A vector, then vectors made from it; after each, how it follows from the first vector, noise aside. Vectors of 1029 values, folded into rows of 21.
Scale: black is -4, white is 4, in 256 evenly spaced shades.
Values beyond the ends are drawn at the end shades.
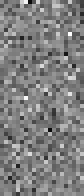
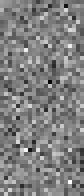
wrapped around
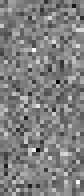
wrapped around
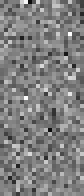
copied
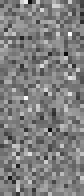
copied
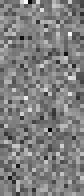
copied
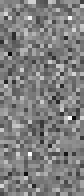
wrapped around
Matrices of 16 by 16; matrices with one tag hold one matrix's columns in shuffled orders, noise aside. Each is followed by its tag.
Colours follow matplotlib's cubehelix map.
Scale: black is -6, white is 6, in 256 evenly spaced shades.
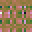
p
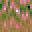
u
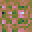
p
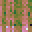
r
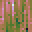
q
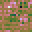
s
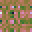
p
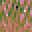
u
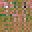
s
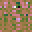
s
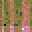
r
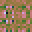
p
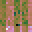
r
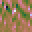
u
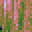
q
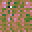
s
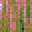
q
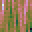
q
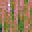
q
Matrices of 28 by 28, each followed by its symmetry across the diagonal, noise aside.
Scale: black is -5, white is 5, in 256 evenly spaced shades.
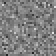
antisymmetric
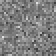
symmetric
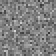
neither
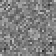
symmetric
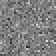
neither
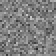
neither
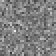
neither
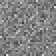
symmetric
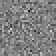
antisymmetric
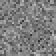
symmetric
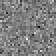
antisymmetric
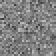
neither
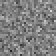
antisymmetric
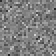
symmetric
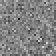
symmetric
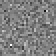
antisymmetric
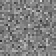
antisymmetric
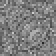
symmetric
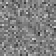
antisymmetric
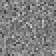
neither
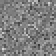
symmetric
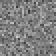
neither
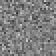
antisymmetric
